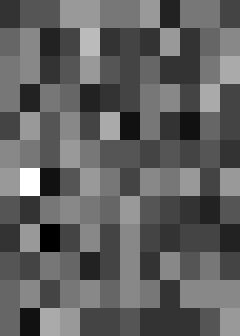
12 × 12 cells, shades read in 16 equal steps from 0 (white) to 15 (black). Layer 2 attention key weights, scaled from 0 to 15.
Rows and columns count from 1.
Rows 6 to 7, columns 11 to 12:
10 12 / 11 6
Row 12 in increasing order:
5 6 6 9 10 10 11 11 12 12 12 14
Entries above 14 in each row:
0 0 0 0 0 0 0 0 1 0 0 0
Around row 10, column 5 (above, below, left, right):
7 7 9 11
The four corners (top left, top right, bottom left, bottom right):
12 11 9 6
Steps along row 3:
down up down down up up down up same down down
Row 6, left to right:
7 8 10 6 8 10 10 11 10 11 10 12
